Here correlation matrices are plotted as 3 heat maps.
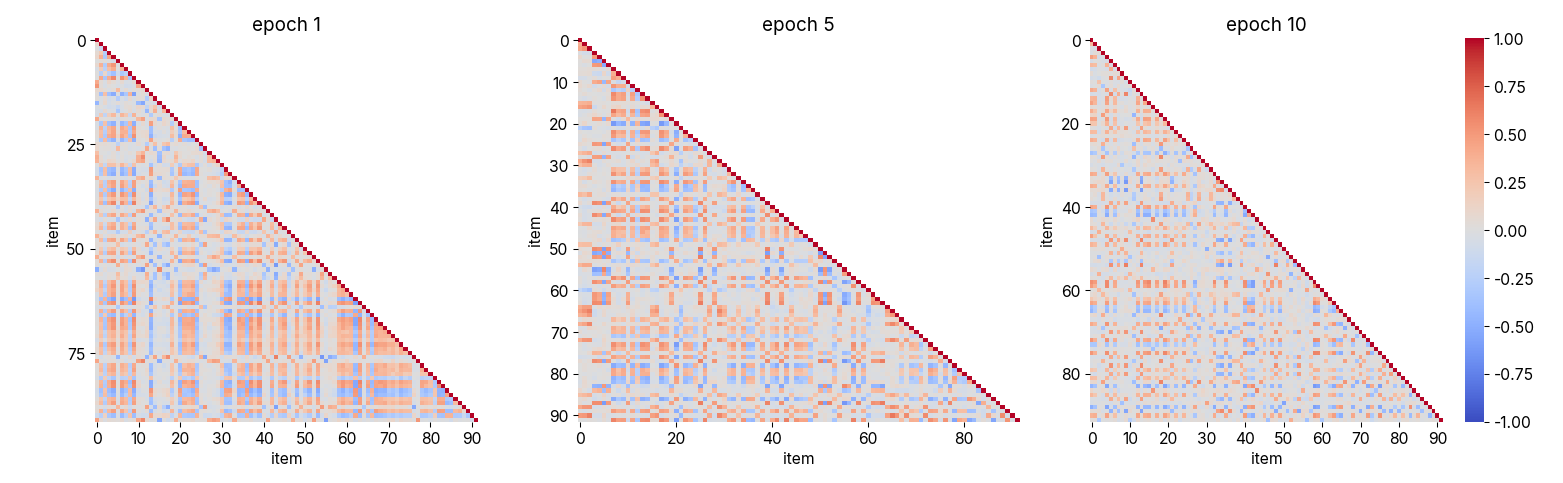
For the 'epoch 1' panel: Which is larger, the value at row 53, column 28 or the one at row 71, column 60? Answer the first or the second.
the second
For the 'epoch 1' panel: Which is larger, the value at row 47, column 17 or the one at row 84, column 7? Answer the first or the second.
the first
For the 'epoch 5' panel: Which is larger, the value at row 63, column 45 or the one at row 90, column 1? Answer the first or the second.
the second
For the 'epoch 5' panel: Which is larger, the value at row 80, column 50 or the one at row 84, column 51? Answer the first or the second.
the first
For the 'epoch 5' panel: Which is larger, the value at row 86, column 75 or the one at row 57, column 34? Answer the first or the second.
the second
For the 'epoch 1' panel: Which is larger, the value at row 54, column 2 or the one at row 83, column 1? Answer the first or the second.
the second
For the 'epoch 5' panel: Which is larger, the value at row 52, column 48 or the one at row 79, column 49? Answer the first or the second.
the first
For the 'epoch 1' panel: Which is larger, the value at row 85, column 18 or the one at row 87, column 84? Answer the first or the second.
the first
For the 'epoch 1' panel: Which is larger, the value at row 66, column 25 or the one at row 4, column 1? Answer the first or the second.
the second
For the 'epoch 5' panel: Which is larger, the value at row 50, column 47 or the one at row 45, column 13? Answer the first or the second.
the second
